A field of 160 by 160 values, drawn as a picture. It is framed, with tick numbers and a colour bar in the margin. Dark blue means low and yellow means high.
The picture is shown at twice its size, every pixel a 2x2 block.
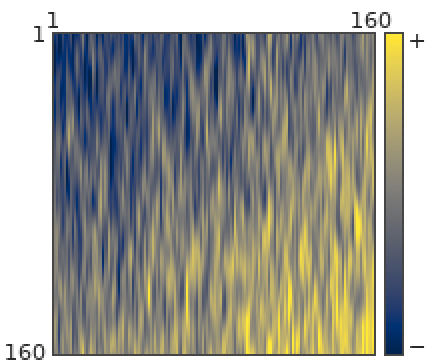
Ninth with the highest average: bottom right. Grain: streaks running down. Slope: up to the bottom right. Mirror symmetry: none. Average level on the scale: 50%. Ninth with the lowest average: top left.
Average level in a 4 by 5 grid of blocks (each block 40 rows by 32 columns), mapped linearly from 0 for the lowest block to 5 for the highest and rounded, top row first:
00122 | 11234 | 22344 | 33455
